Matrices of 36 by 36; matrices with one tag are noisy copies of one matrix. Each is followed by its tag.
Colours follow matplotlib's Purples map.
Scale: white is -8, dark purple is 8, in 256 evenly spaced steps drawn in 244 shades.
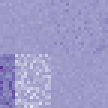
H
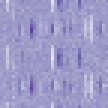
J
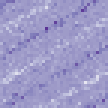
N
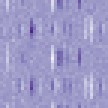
J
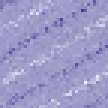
N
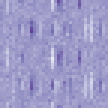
J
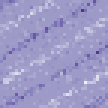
N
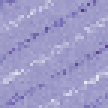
N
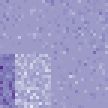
H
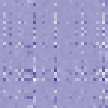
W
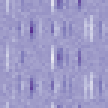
J
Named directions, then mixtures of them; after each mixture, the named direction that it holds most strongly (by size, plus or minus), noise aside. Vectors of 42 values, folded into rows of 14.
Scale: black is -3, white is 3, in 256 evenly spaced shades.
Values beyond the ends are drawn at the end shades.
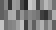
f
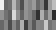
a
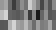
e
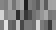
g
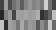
g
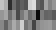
e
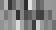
f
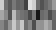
e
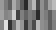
g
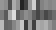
f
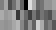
f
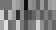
g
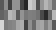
f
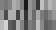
g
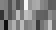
g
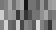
g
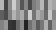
e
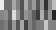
a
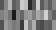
f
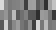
a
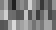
e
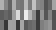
g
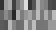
a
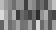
g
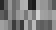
e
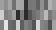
g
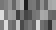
g
